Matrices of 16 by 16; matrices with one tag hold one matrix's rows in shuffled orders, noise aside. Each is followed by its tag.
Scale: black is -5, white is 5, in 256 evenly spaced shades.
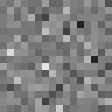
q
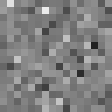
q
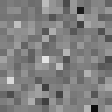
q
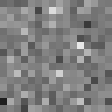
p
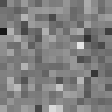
p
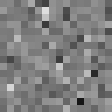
q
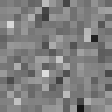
q
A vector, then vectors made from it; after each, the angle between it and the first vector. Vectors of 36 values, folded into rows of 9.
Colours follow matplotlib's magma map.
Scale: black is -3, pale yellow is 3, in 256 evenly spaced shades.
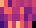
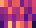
nearly parallel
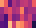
nearly parallel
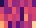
nearly opposite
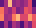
partly opposed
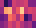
partly aligned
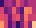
nearly opposite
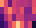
nearly parallel
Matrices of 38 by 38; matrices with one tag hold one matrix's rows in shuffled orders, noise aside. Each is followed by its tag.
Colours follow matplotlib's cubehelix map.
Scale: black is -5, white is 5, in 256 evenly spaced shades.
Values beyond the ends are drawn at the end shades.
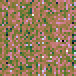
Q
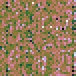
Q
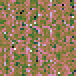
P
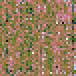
Q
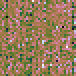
Q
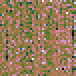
Q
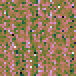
P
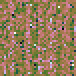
P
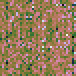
Q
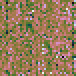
Q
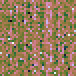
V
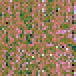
Q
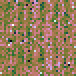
V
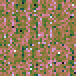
P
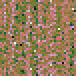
P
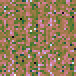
P
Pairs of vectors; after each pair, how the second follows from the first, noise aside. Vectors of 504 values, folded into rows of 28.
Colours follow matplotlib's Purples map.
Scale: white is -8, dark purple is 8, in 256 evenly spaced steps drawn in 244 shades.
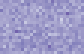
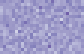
sign-scrambled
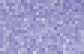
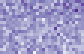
scaled up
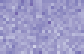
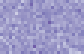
sign-scrambled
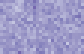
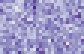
scaled up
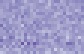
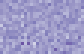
sign-scrambled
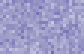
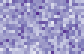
scaled up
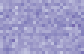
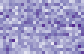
scaled up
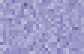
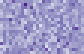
scaled up
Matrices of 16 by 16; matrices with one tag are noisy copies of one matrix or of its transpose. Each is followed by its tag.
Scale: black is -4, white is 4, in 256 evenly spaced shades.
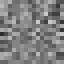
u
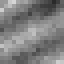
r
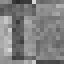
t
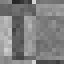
t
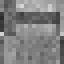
t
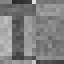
t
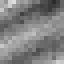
r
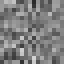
u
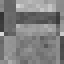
t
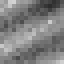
r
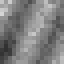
r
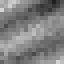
r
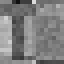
t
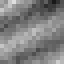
r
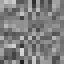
u
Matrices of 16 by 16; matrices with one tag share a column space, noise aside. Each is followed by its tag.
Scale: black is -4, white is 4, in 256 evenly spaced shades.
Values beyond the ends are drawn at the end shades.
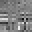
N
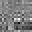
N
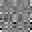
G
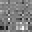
N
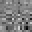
N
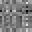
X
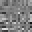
G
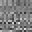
G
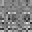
G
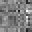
X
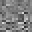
G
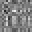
X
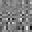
N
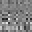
N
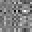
X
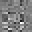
G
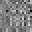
X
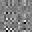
G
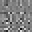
G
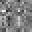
X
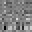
N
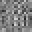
X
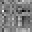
X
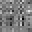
X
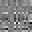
G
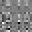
G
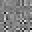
G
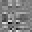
G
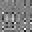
G
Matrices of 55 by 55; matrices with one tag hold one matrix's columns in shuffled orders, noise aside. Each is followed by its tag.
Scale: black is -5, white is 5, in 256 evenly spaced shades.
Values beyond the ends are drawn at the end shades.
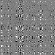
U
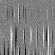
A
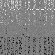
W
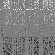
W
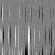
A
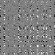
U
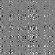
U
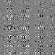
U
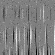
A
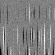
A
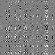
U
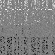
W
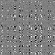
U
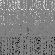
W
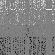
W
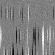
A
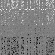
W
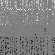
W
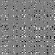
U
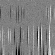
A
